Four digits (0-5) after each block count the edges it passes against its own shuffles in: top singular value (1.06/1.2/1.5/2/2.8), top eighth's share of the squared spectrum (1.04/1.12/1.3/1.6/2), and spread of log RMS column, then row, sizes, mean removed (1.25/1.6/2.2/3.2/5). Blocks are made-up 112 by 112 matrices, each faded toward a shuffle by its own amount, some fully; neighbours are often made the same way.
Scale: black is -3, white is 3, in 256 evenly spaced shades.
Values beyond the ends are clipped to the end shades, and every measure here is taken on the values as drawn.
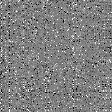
4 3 2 1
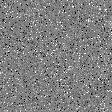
2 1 0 0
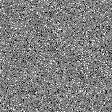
3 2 0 0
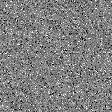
3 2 0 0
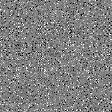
4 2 1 1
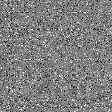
3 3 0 2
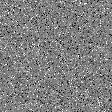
0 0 0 0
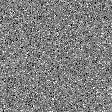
0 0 0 0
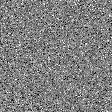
0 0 0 0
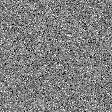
0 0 0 1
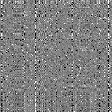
5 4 3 2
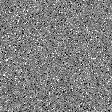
2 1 0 0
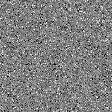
3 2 1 1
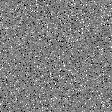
2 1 0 0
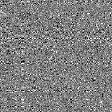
4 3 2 3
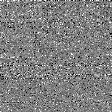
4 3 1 3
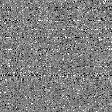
3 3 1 3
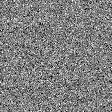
1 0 0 0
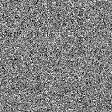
3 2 1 1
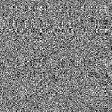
4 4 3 2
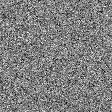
1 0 0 0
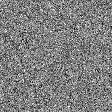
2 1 0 0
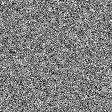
0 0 0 0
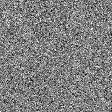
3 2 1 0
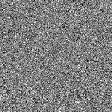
3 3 1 1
